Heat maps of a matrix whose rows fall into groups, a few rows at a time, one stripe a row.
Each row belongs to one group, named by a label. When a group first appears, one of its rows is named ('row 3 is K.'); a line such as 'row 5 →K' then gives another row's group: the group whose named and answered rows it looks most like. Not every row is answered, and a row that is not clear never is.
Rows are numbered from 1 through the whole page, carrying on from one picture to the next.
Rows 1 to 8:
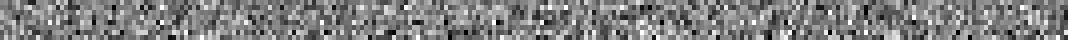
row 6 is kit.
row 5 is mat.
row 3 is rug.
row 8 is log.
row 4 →rug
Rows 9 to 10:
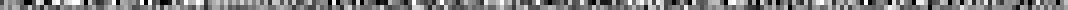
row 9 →kit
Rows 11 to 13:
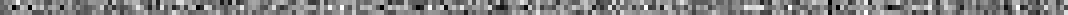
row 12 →mat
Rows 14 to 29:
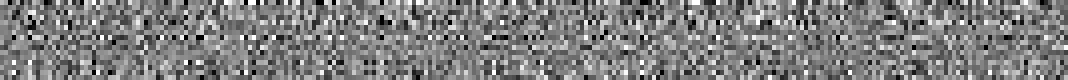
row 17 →mat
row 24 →rug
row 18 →log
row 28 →mat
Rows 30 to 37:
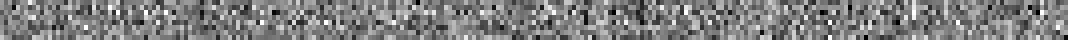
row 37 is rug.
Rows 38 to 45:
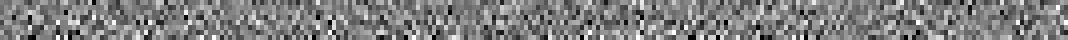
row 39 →log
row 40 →log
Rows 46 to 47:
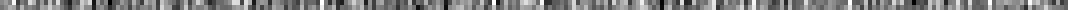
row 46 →mat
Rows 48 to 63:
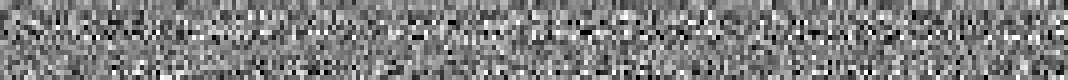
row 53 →kit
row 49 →rug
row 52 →log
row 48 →rug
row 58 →log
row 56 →rug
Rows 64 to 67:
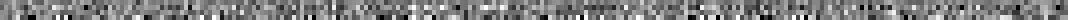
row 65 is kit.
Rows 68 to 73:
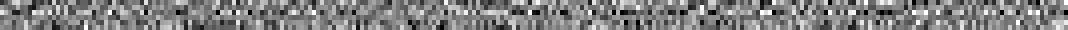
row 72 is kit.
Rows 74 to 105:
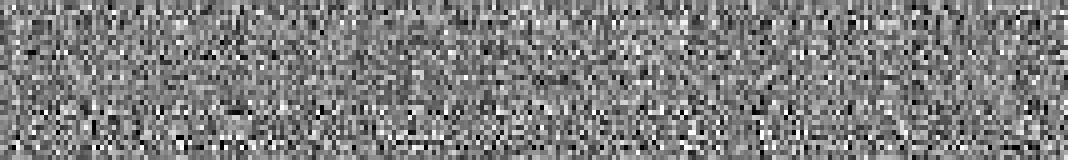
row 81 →mat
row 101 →rug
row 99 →mat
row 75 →mat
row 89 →rug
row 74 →mat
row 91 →log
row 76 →kit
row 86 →kit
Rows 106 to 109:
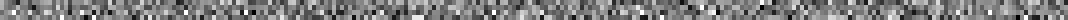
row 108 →mat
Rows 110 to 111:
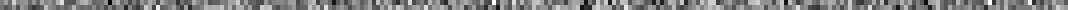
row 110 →mat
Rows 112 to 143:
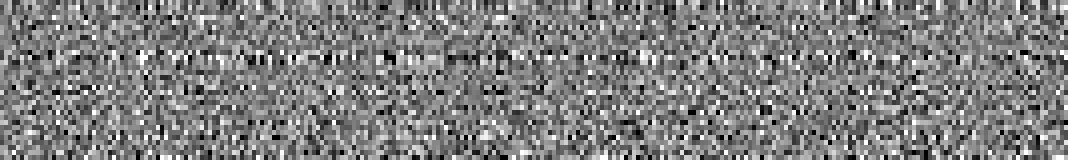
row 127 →kit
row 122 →kit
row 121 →mat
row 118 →rug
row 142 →mat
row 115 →kit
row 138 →log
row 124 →rug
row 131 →kit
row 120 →rug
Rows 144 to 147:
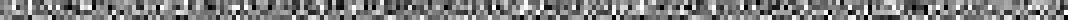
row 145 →mat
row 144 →mat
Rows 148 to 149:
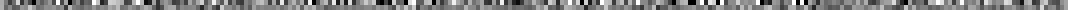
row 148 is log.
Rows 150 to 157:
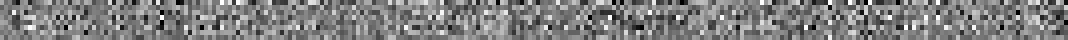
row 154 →rug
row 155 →log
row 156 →kit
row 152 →kit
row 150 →rug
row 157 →rug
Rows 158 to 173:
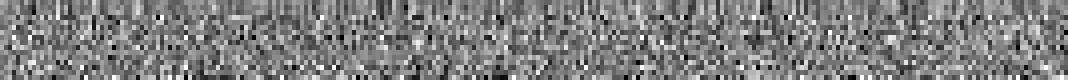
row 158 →log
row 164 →rug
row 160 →log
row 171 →mat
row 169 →mat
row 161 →mat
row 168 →rug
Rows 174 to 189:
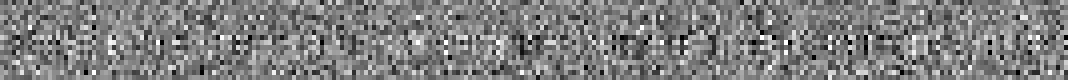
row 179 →mat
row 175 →mat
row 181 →rug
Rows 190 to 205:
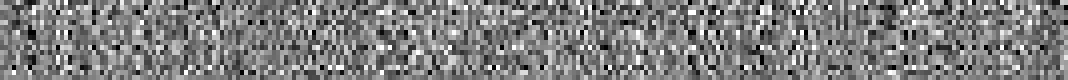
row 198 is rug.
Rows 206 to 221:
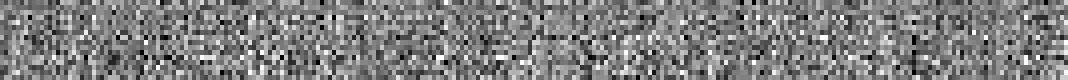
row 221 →kit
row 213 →kit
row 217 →kit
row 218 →mat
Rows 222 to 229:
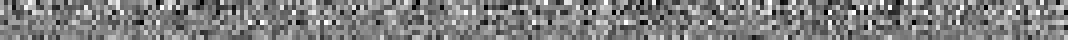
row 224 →rug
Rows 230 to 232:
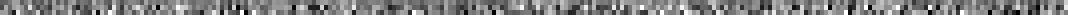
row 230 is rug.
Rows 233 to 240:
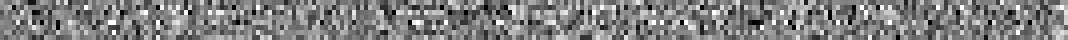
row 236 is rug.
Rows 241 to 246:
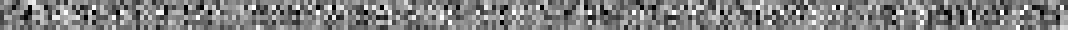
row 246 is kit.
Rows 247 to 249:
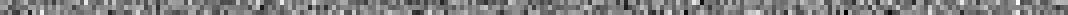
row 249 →mat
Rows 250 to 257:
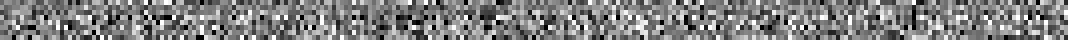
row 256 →mat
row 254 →mat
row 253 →kit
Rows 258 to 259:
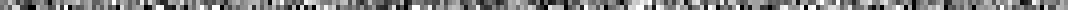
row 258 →kit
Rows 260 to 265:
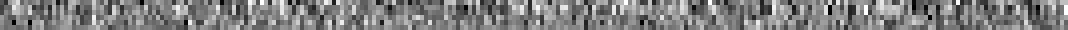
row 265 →mat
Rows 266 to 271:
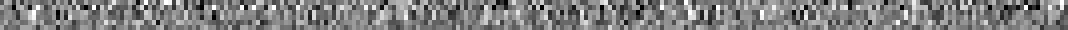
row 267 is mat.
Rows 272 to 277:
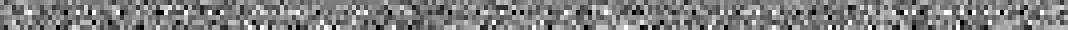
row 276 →mat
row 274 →log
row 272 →kit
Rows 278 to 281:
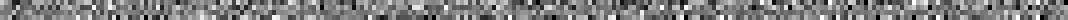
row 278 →rug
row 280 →mat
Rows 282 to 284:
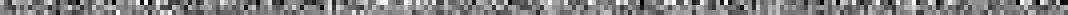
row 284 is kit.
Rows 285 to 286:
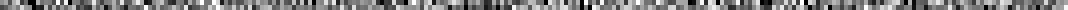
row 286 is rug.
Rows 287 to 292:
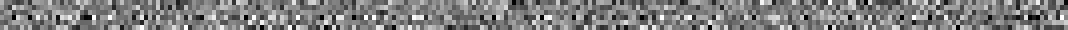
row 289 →kit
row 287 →rug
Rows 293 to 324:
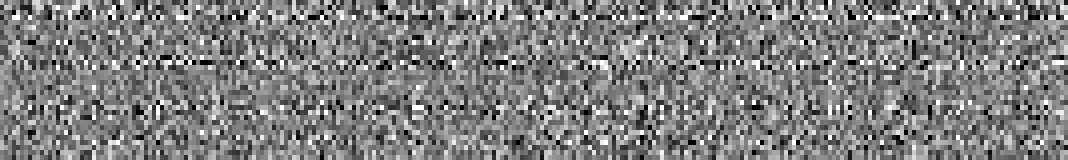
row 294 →kit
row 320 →rug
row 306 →log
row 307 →rug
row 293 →rug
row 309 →rug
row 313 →mat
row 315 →rug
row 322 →rug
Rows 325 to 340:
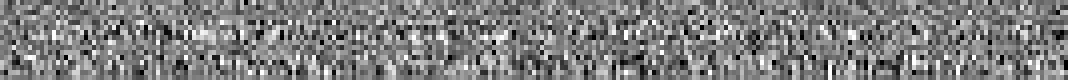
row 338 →rug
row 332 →kit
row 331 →kit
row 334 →mat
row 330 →kit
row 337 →rug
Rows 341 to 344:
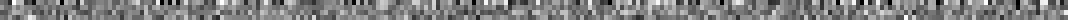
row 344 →log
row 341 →kit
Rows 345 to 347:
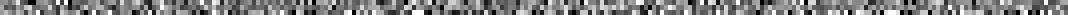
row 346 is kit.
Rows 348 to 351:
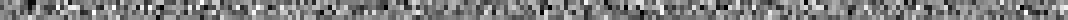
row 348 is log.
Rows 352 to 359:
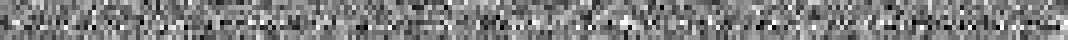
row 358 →kit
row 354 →log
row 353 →mat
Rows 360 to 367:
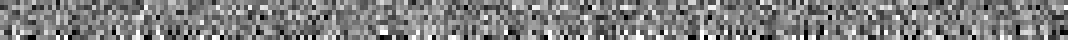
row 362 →rug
